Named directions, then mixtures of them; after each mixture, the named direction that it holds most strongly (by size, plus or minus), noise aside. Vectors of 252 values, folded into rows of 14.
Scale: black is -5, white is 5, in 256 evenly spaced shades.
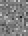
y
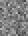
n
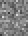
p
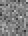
y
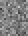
n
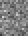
p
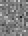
y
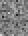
p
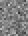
n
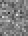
p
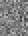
y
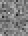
p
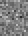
y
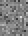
y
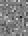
y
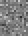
y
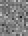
y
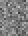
n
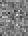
p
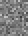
y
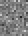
y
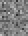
p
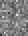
p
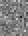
y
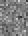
y
